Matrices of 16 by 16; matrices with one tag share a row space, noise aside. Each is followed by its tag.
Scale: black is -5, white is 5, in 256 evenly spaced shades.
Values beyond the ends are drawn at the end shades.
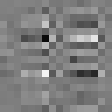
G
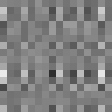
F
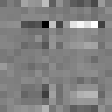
G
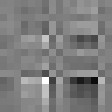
G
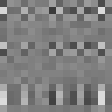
F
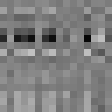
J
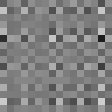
F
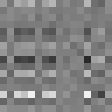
J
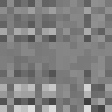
J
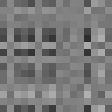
J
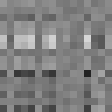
J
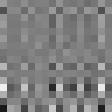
F
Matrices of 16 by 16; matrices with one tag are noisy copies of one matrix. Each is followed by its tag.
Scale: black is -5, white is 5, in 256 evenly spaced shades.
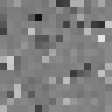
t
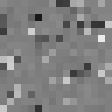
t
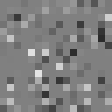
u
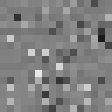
u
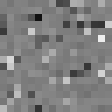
t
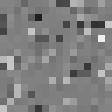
t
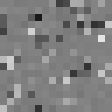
t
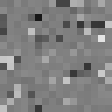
t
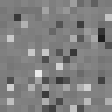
u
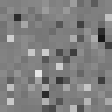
u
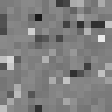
t
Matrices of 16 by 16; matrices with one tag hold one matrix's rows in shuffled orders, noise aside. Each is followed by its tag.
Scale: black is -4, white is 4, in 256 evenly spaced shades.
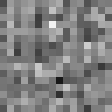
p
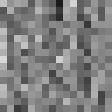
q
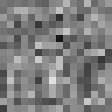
p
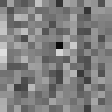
q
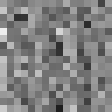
q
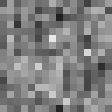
p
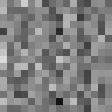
q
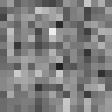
p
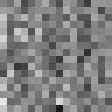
q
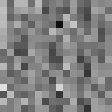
q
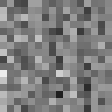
q
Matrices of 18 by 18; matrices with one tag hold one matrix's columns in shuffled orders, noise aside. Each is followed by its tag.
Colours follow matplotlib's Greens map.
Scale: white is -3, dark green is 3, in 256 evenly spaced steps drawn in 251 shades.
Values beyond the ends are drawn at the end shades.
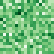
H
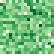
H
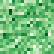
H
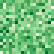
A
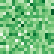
H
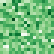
H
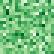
H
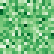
H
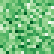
A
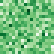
H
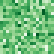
H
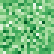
A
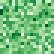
H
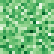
A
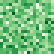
A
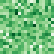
H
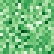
A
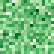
H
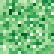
H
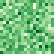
A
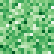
A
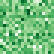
H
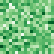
A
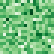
H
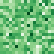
H
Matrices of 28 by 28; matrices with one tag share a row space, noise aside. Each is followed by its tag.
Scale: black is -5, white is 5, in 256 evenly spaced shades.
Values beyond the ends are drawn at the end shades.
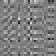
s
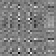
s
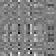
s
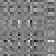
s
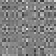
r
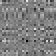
r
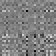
r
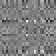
r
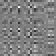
s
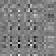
s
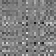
r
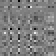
s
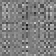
r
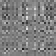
r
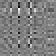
s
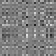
r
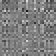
r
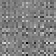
r
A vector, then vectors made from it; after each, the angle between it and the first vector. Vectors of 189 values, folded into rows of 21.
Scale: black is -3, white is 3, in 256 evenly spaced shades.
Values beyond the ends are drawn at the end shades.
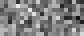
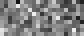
nearly parallel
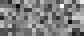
partly opposed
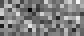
partly opposed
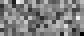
partly opposed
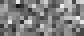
nearly opposite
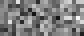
nearly opposite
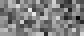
nearly parallel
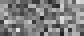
partly opposed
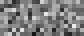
orthogonal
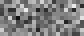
orthogonal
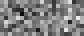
partly opposed
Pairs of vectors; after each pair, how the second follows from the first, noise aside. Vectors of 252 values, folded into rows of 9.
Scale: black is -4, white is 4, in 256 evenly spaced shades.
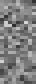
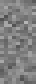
shrunk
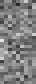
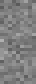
shrunk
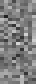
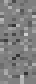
partly zeroed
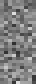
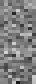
negated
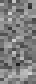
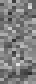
negated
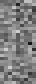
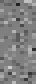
partly zeroed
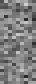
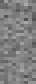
shrunk
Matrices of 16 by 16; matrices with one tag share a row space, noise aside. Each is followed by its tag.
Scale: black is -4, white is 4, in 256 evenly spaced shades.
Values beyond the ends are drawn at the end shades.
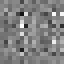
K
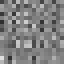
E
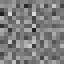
E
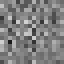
E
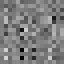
K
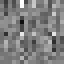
K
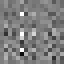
K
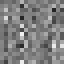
K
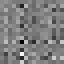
K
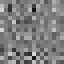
E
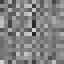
E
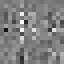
K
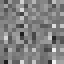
K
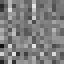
E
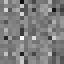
K
